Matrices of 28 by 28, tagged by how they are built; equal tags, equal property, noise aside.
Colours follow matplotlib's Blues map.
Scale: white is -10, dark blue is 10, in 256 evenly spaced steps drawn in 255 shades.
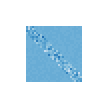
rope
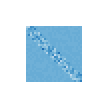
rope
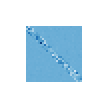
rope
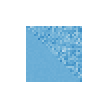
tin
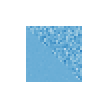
tin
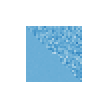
tin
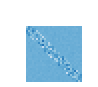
rope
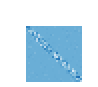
rope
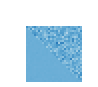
tin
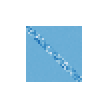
rope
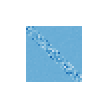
rope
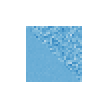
tin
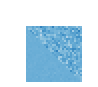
tin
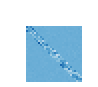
rope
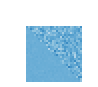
tin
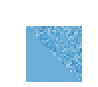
tin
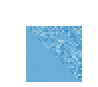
tin
